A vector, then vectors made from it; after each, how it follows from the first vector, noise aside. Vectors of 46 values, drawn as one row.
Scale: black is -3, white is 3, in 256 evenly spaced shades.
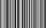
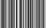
negated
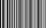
wrapped around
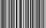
negated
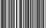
negated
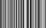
reversed
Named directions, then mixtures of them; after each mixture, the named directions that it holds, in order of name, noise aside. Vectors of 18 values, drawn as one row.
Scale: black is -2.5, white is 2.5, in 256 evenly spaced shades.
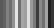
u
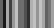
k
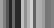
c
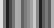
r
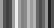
r, u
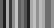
k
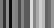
c, k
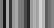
k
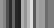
c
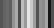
c, u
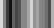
c, r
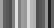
r, u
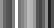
r, u
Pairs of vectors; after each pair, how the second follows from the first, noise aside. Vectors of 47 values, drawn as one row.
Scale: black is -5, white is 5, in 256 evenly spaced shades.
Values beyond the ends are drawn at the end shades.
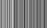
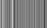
partly zeroed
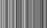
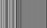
partly zeroed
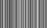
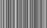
wrapped around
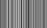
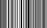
scaled up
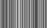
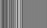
partly zeroed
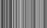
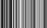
scaled up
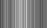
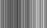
wrapped around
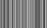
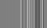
partly zeroed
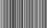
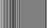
partly zeroed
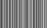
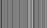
partly zeroed
